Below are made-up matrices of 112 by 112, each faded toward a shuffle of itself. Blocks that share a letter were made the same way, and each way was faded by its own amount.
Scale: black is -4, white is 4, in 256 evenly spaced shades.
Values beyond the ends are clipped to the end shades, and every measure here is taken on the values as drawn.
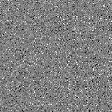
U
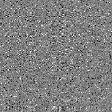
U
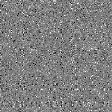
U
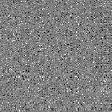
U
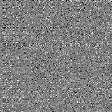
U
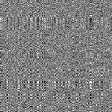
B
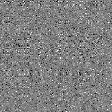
U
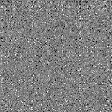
U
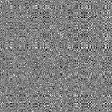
B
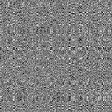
B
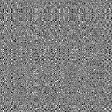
B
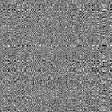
B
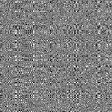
B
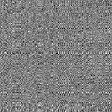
B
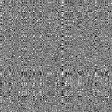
B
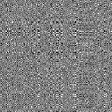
B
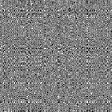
B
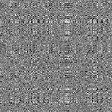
B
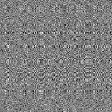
B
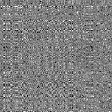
B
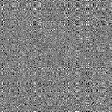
B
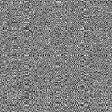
B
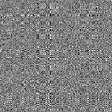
B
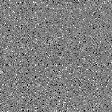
U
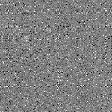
U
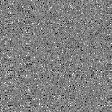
U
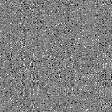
U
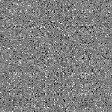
U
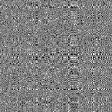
B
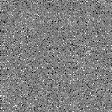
U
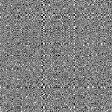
B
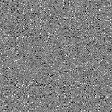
U
